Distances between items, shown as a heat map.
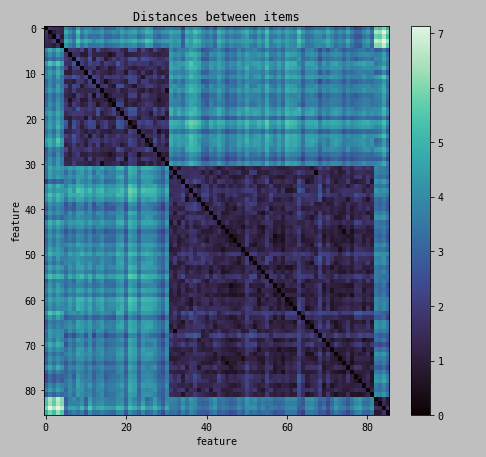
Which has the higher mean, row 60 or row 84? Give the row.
84
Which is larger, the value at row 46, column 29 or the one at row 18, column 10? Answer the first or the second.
the first
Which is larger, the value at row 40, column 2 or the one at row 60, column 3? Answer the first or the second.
the second
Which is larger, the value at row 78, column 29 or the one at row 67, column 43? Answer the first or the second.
the first
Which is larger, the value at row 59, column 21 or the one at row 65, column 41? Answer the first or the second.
the first
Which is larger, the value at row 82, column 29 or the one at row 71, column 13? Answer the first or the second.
the second
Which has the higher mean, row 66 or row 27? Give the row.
27
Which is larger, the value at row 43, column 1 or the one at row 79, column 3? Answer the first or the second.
the first
